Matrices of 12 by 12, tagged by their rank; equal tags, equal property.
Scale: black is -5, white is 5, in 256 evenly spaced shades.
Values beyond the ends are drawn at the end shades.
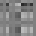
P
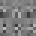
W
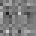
W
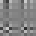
P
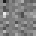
W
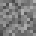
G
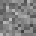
G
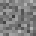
G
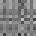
W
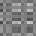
P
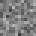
G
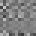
W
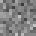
G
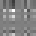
P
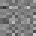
W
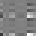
P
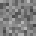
G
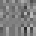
W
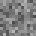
G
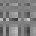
P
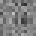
W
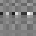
P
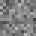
G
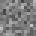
G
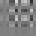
P
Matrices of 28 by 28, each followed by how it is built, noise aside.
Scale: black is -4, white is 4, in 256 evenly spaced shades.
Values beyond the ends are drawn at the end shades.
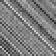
Toeplitz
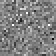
noise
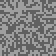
noise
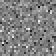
noise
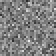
noise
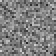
noise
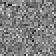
noise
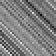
Toeplitz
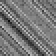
Toeplitz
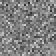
noise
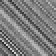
Toeplitz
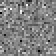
noise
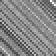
Toeplitz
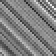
Toeplitz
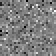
noise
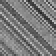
Toeplitz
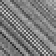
Toeplitz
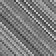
Toeplitz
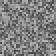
noise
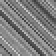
Toeplitz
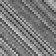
Toeplitz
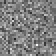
noise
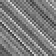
Toeplitz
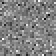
noise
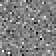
noise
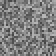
noise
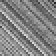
Toeplitz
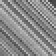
Toeplitz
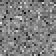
noise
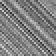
Toeplitz
